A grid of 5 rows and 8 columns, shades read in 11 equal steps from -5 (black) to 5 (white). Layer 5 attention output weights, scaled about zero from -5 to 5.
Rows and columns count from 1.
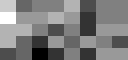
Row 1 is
3 -1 0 0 2 -2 0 0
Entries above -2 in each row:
7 7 6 6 4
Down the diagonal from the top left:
3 1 0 1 0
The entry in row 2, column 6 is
-3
